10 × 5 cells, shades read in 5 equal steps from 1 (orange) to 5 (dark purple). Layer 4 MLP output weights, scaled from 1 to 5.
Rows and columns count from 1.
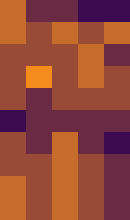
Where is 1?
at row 4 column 2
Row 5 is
3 4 3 3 3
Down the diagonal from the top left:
2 3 3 2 3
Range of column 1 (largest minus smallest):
3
